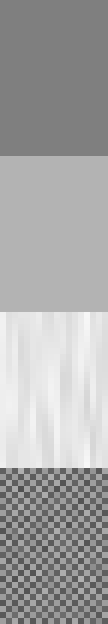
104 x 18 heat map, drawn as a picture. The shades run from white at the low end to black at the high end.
The table splits into 4 rows of 1 panel. Panel 1,1: middling, flat. Panel 2,1: low, flat. Panel 3,1: very low, streaked downward, faint in contrast. Panel 4,1: middling, checkered, strong in contrast.
